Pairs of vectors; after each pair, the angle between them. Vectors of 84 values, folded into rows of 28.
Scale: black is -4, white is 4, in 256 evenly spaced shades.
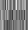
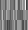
partly aligned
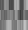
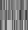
partly aligned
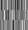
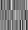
orthogonal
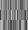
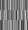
nearly opposite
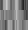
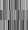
partly opposed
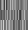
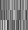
partly aligned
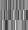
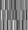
orthogonal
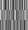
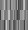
orthogonal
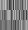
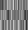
partly opposed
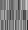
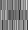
partly aligned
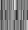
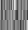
nearly parallel
